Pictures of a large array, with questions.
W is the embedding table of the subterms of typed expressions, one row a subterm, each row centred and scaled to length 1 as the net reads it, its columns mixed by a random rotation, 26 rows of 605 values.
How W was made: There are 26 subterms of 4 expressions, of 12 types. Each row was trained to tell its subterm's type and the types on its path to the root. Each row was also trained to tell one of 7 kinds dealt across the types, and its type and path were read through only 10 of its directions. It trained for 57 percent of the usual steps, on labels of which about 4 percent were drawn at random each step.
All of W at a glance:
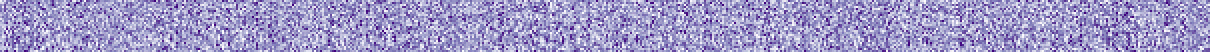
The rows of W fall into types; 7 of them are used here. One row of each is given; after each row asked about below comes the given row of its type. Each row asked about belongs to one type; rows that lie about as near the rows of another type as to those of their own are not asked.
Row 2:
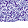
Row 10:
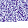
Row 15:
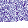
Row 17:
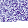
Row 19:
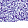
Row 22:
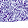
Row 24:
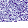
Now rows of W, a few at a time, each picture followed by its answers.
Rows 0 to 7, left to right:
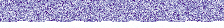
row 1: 17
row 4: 19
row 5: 15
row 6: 24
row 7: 2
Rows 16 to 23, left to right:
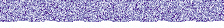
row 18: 17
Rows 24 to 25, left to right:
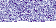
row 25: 10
